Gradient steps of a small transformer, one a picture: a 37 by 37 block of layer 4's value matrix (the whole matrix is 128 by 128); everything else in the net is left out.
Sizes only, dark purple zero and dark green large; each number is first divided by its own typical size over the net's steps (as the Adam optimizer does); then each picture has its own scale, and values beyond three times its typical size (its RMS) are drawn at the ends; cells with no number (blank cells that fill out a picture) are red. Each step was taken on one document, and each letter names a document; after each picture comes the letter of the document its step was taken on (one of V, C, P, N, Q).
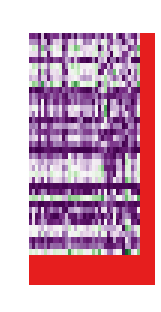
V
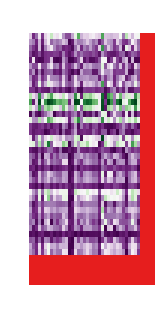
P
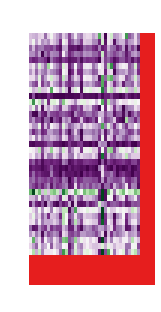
P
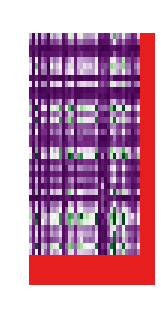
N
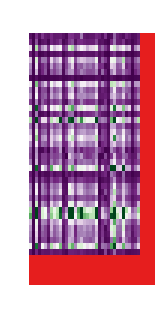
N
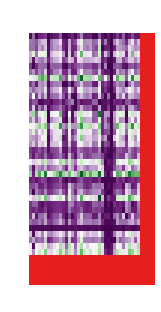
V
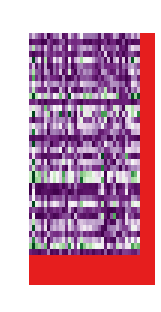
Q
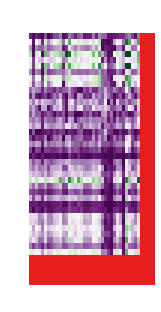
V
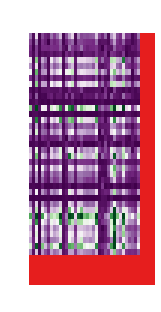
N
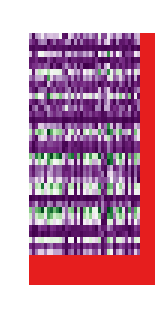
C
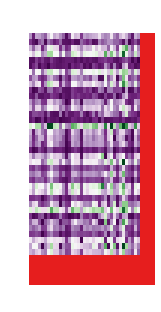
C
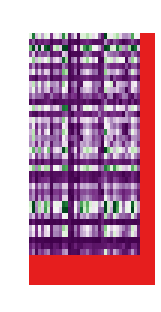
P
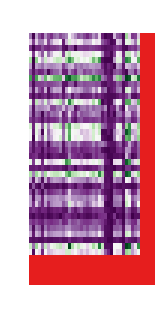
V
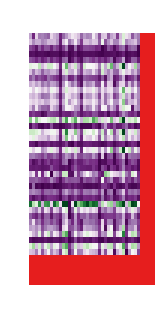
P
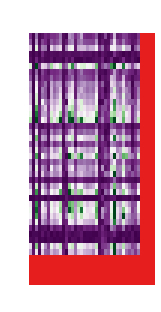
N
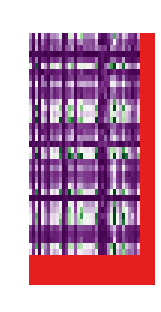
N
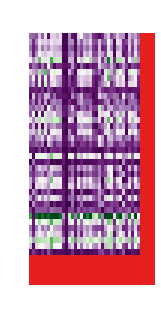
C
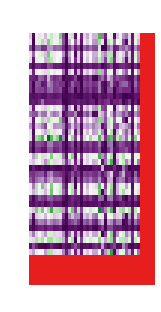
C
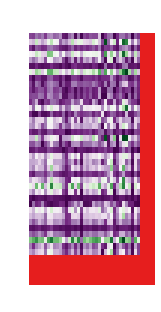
C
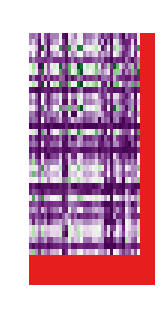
V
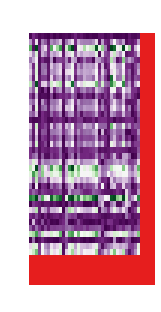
V
